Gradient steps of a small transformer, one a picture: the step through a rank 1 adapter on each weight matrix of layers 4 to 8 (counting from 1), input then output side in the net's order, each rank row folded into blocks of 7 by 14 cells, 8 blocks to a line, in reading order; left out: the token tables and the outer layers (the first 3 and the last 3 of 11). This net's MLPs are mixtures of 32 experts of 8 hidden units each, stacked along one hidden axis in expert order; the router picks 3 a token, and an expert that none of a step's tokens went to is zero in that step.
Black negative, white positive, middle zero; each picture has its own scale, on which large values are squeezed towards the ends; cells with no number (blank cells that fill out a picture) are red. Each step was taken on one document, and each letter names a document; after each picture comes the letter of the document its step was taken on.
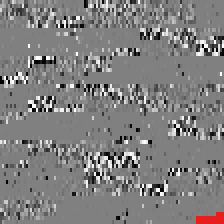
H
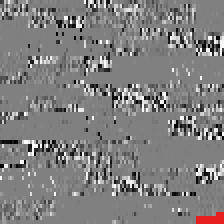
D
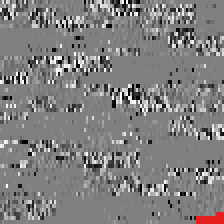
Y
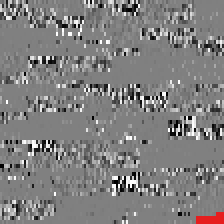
D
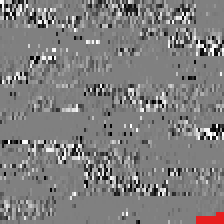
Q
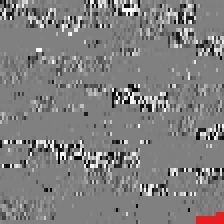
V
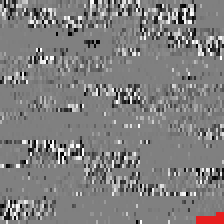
V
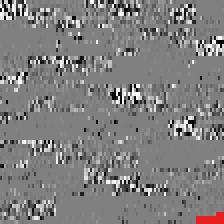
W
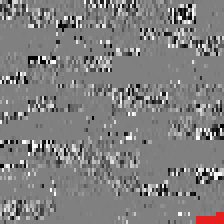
D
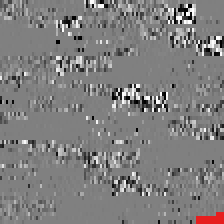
W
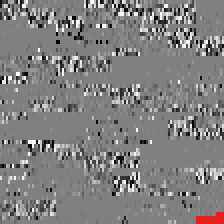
W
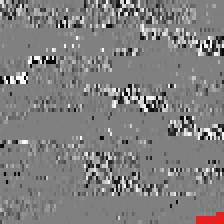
H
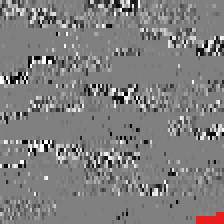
H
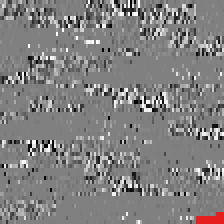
Q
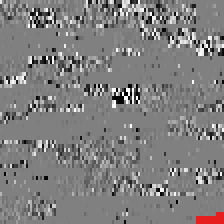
H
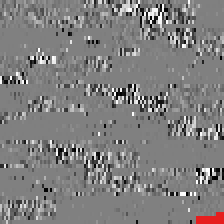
V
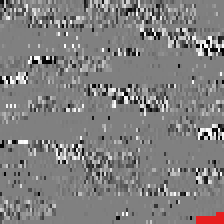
H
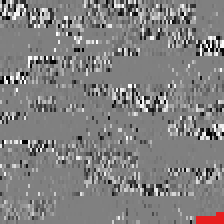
Q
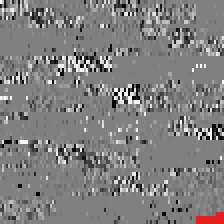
Y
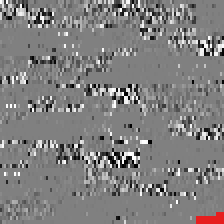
H
